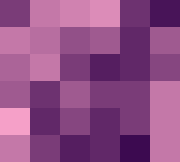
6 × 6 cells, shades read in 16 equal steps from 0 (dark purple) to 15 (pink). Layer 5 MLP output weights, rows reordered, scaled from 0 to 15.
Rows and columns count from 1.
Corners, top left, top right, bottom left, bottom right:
5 1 11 11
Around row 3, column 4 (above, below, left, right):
8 5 5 3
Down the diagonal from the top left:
5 10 5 5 5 11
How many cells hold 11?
7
